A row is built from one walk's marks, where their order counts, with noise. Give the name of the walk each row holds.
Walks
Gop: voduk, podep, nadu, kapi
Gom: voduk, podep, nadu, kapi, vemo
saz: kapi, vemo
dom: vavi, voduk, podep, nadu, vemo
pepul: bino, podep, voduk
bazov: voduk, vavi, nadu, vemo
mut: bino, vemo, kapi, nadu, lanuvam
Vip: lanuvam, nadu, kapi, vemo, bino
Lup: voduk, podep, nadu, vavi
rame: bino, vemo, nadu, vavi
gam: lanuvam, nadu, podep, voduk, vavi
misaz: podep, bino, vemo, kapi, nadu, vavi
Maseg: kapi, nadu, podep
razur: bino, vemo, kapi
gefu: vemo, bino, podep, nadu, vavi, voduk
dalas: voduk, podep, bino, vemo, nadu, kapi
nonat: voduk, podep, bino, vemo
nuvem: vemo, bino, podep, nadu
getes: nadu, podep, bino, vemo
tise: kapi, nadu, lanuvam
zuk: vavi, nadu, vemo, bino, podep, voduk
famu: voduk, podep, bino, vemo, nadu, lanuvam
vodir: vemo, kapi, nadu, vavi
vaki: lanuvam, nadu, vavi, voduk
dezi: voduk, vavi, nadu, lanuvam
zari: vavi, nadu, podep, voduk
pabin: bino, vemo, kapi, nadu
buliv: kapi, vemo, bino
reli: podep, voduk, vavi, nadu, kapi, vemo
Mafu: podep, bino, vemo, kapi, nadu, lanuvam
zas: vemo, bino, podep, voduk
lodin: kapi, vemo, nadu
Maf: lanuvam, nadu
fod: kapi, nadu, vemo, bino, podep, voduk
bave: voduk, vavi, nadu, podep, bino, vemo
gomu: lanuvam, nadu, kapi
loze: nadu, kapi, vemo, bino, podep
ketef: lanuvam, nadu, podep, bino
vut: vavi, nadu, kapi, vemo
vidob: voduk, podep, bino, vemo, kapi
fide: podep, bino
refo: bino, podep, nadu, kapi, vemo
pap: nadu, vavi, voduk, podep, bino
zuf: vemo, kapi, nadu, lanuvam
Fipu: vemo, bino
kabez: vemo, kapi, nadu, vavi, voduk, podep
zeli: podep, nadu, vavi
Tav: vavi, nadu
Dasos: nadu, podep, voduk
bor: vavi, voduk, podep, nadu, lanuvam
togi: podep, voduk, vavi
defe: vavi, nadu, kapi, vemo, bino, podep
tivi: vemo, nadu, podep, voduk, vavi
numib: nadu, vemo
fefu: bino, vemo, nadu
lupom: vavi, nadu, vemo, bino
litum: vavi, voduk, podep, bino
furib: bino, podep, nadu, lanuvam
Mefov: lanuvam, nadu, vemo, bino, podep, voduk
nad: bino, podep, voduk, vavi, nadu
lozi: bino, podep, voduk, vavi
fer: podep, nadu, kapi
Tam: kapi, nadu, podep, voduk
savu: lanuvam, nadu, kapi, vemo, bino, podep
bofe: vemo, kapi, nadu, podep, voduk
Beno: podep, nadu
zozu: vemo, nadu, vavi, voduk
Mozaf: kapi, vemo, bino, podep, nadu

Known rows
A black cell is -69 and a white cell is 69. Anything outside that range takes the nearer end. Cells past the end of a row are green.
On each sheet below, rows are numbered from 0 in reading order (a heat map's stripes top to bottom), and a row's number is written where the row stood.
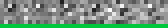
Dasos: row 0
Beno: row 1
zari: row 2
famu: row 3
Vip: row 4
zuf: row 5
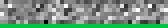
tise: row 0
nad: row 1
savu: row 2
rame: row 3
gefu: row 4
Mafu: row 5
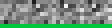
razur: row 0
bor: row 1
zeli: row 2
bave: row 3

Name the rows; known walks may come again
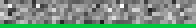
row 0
Vip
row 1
zeli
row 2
razur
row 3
pepul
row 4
Mozaf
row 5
vaki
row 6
vodir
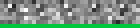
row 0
getes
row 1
zozu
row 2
vut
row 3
Dasos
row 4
ketef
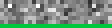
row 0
fer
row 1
bofe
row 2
Maf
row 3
zari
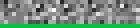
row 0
Tav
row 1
famu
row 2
gam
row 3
bor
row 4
Beno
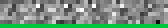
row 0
fefu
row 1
fod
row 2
Mafu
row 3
Maseg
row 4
tise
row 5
togi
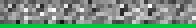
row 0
nad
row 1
gefu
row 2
furib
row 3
dezi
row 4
Mefov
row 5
savu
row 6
rame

